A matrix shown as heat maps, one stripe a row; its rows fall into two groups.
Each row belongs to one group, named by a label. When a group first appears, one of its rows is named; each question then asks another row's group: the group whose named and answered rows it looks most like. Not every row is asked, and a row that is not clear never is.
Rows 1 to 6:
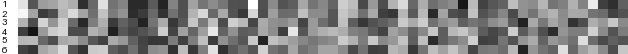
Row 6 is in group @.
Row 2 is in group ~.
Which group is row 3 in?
@
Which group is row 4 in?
@
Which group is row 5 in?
~
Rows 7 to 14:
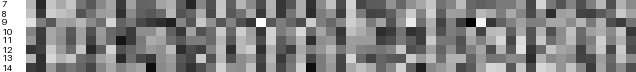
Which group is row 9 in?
~
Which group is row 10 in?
@
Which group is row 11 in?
@
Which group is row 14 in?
@
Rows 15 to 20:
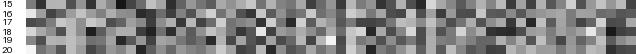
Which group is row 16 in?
~
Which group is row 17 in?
@
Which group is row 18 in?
~
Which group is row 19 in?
@
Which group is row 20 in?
~
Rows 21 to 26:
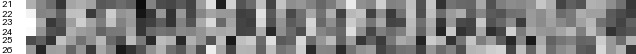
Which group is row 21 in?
~
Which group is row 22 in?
~
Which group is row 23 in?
~
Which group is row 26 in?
@
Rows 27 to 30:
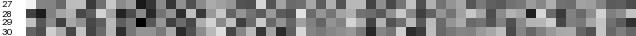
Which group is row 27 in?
~
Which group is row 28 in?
@
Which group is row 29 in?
~
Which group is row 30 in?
@
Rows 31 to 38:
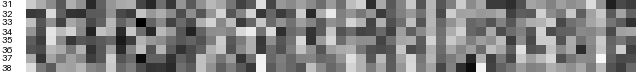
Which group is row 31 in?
~
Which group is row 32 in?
@
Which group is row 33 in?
~
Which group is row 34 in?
@
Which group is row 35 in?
@
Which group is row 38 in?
~
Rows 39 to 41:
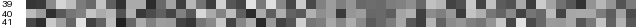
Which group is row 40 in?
~
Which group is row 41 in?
@
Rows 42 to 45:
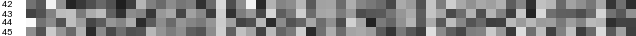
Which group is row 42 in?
@
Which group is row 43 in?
@
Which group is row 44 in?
~
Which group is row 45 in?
@
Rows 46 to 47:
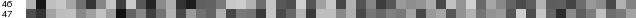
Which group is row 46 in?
@
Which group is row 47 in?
@
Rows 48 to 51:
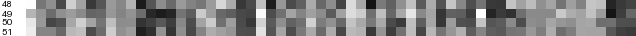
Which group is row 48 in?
~
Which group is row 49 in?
~
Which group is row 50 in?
~
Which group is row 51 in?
~
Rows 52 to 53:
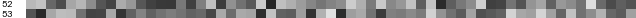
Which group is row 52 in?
~
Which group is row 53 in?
@
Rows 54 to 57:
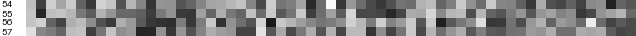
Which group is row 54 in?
@
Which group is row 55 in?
@
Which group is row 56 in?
~
